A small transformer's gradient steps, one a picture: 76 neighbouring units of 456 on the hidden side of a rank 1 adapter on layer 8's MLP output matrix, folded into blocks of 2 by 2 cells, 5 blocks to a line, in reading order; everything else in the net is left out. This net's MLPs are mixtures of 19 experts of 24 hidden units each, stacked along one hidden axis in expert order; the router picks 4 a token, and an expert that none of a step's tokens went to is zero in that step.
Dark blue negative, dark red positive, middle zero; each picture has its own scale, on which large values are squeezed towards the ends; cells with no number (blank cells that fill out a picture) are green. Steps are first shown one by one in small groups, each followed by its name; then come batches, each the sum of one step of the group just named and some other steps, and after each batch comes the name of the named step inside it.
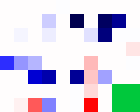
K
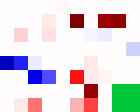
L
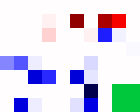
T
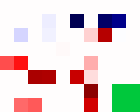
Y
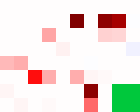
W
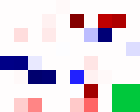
L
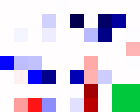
K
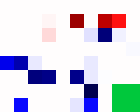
T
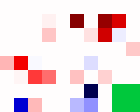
T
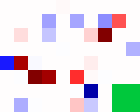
L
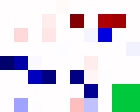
L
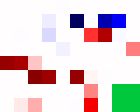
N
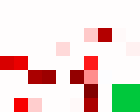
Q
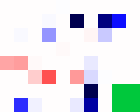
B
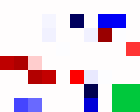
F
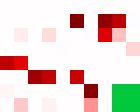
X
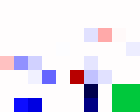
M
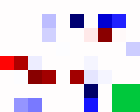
M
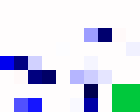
M
